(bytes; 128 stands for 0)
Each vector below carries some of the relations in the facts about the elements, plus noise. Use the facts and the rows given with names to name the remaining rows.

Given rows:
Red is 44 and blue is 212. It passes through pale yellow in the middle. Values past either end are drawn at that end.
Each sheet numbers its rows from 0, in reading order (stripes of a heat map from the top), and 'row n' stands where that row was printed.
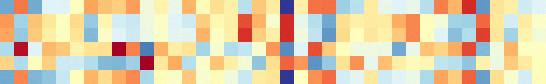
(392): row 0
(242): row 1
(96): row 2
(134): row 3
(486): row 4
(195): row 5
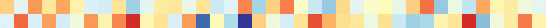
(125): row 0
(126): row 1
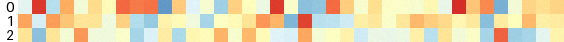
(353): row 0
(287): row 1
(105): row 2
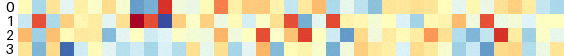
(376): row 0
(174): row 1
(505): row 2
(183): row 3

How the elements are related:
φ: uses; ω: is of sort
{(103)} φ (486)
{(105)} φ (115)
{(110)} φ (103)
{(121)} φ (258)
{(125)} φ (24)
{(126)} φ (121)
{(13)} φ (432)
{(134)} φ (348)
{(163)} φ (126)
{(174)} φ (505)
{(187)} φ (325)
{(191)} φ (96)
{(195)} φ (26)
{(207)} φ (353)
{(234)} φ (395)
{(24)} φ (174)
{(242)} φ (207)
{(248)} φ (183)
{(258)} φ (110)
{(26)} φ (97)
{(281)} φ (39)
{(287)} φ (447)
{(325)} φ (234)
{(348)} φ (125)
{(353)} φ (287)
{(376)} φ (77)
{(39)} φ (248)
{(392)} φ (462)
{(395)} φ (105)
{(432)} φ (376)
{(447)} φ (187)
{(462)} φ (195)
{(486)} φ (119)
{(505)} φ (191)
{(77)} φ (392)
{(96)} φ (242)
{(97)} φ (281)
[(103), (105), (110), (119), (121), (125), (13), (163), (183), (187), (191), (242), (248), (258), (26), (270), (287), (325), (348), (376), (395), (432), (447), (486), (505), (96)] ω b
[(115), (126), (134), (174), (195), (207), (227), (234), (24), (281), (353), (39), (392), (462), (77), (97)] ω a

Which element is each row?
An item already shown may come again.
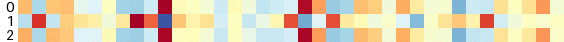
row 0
(258)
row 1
(24)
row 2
(258)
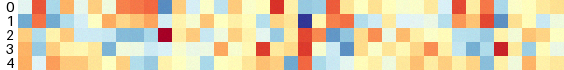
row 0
(207)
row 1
(462)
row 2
(103)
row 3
(191)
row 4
(447)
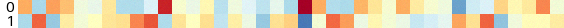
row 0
(121)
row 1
(227)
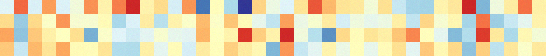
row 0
(126)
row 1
(395)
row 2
(96)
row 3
(325)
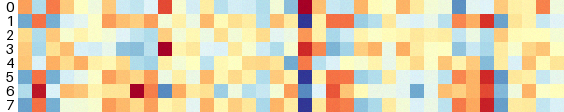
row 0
(163)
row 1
(392)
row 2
(270)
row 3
(110)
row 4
(187)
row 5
(392)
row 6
(134)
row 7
(77)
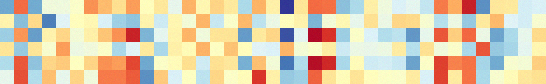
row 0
(77)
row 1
(26)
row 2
(115)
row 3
(105)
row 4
(234)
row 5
(207)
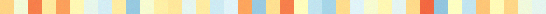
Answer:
(348)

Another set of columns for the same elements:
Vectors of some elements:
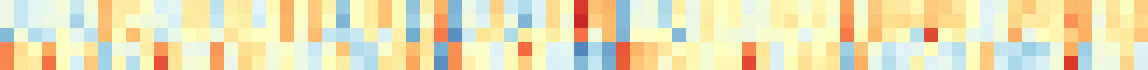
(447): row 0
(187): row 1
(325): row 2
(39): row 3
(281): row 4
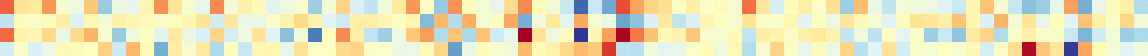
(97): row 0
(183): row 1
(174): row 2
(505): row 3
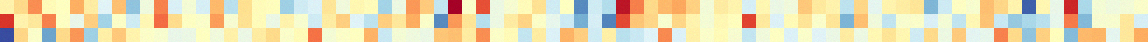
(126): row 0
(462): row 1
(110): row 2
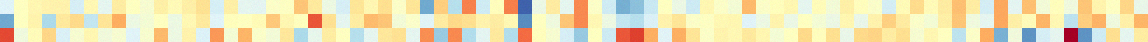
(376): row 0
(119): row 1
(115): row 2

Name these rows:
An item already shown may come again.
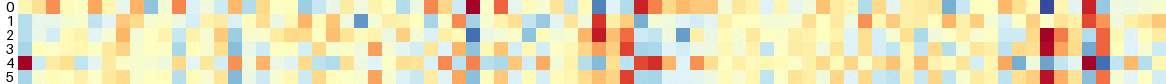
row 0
(126)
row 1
(395)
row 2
(96)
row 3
(125)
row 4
(234)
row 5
(125)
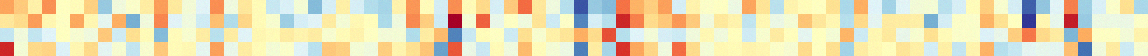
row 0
(392)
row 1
(126)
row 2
(242)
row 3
(227)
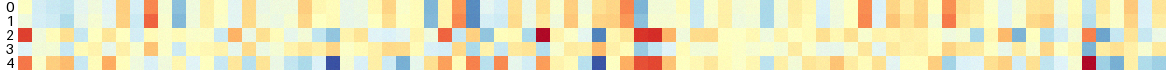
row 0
(287)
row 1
(287)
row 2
(353)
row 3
(270)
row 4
(207)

